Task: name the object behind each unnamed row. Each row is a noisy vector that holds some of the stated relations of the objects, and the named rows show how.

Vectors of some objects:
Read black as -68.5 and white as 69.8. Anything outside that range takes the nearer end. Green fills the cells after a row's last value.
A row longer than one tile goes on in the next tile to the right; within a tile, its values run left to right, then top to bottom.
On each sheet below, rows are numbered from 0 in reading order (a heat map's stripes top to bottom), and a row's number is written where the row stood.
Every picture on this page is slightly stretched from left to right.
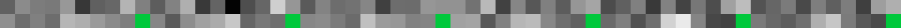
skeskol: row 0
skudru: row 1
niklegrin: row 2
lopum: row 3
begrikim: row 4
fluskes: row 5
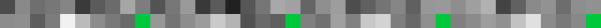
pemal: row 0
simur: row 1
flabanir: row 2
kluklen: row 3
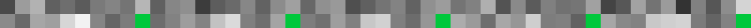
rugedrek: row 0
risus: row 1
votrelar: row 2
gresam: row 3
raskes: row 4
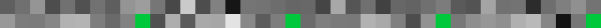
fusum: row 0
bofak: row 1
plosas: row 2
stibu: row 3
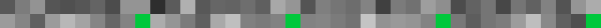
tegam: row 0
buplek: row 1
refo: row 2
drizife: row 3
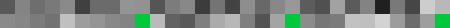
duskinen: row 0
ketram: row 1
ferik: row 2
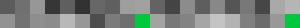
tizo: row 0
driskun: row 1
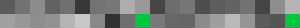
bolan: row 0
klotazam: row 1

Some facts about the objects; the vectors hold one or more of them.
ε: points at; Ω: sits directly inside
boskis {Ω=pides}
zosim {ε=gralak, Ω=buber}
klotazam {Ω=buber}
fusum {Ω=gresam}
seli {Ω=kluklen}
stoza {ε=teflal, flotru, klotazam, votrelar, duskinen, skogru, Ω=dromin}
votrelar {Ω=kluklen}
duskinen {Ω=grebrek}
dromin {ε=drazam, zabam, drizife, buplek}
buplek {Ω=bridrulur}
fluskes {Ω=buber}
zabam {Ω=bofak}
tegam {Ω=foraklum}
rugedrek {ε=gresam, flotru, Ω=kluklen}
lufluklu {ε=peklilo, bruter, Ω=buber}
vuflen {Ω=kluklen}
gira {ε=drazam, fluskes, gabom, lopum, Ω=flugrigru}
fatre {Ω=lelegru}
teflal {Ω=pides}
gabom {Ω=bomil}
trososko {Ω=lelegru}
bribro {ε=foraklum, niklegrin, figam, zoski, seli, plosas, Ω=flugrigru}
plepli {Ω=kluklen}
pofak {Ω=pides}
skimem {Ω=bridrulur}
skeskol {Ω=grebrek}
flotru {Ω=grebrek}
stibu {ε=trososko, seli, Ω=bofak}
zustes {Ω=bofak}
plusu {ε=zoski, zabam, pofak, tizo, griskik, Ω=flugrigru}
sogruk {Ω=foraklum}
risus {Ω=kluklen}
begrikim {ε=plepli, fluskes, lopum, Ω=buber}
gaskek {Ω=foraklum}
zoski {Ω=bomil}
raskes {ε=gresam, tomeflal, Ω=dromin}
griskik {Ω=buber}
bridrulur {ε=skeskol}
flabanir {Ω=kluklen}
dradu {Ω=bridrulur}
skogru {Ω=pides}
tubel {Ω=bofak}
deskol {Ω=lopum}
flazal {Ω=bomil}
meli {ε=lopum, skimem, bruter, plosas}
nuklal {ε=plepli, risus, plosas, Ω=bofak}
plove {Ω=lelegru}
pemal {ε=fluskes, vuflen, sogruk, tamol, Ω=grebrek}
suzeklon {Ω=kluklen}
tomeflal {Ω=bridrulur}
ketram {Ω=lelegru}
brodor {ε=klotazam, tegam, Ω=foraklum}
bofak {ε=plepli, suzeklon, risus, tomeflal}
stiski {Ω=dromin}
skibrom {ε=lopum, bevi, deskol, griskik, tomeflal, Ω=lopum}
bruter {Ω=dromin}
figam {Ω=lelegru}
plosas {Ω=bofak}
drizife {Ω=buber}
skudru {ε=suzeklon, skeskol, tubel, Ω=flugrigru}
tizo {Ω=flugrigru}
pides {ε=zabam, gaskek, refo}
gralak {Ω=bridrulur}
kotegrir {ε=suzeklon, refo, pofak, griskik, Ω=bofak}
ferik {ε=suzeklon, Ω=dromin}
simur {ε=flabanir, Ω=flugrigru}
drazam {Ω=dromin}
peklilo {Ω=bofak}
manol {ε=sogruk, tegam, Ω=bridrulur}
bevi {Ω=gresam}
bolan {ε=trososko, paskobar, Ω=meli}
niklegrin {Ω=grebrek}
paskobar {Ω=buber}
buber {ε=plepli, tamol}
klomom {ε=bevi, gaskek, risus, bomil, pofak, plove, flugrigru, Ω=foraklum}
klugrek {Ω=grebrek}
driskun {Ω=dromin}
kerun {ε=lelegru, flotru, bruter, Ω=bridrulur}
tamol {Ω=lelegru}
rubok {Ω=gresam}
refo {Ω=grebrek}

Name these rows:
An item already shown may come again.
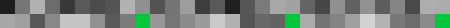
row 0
manol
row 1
simur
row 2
drazam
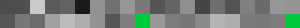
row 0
kotegrir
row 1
gaskek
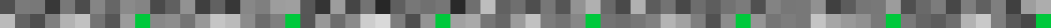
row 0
tamol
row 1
klomom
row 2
nuklal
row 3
tomeflal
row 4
peklilo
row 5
flotru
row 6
fluskes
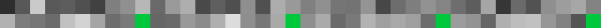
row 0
kerun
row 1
suzeklon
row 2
grebrek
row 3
pides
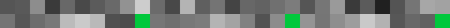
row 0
lufluklu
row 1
peklilo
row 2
simur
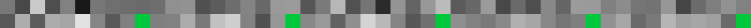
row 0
bofak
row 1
seli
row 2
skibrom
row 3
pofak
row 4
grebrek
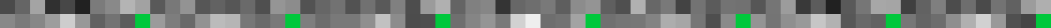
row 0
plusu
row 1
sogruk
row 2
paskobar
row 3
plepli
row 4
zustes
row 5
simur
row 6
zosim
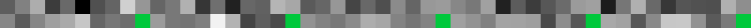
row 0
skudru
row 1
gira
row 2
pofak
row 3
flugrigru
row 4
manol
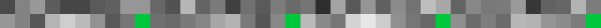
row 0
brodor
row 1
tubel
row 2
dromin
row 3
skeskol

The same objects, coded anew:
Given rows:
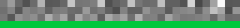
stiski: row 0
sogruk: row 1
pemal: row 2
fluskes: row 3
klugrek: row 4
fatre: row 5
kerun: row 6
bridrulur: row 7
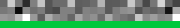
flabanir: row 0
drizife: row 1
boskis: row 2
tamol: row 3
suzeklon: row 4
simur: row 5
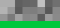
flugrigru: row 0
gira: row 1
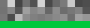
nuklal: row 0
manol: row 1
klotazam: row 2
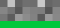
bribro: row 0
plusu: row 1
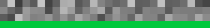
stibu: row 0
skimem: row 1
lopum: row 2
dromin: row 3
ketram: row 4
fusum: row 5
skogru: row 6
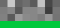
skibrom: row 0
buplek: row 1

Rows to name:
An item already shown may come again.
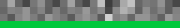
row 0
stoza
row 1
bruter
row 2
stoza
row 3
zabam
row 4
pides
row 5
bruter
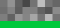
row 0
bruter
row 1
refo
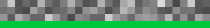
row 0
drizife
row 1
seli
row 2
ferik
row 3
seli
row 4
meli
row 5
skeskol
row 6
griskik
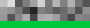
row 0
buber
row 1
zosim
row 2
ferik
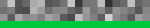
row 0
drizife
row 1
gresam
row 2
stibu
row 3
peklilo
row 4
bribro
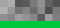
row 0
lelegru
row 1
drazam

